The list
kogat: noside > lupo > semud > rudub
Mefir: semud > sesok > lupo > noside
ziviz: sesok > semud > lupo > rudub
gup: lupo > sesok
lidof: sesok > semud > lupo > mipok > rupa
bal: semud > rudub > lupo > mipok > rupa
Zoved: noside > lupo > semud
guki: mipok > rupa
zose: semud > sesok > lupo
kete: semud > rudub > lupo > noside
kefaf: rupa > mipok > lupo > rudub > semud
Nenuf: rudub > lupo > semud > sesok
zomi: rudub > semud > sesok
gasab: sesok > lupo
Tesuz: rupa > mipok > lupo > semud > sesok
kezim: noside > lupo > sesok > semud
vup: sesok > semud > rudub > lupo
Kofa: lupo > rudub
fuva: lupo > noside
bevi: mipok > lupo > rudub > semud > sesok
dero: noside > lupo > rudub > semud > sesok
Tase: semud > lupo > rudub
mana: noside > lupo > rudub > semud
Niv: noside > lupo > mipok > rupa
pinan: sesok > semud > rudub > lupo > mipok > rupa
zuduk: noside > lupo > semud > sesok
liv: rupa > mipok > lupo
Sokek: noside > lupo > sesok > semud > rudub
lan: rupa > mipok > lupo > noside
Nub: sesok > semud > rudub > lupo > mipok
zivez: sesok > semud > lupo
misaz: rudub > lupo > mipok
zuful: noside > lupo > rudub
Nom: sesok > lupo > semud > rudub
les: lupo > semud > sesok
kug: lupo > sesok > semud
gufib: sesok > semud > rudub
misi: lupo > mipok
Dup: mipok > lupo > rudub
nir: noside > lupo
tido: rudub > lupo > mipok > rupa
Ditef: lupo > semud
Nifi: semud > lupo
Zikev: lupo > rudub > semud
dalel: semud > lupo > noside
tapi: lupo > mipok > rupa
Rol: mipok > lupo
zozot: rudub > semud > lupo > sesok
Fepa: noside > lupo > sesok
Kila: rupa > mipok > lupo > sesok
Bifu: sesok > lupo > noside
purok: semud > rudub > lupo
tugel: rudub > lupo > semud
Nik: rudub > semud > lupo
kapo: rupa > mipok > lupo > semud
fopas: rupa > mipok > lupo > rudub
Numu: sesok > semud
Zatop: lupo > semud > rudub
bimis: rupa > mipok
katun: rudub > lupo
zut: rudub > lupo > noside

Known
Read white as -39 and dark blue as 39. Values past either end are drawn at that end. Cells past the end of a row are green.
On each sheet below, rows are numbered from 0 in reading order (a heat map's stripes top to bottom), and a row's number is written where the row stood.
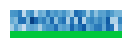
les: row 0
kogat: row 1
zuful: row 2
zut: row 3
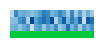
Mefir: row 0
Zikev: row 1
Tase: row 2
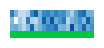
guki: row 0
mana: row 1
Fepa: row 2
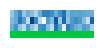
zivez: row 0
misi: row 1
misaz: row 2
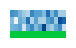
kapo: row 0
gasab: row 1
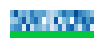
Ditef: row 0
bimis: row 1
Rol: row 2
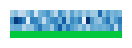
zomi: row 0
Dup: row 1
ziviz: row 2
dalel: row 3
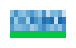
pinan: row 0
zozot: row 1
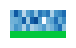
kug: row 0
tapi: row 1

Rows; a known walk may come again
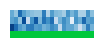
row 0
Kofa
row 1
kete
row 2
Tesuz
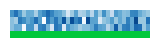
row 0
Nifi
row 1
Rol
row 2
gufib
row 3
fopas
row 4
zut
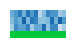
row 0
kezim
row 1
Bifu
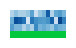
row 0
zomi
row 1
Nom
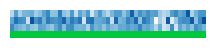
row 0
vup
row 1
bevi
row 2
zozot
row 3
pinan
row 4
Sokek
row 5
bimis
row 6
Zatop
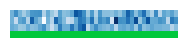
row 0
lidof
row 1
Kila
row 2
fuva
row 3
ziviz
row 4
Zikev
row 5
Nub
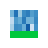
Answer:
Zoved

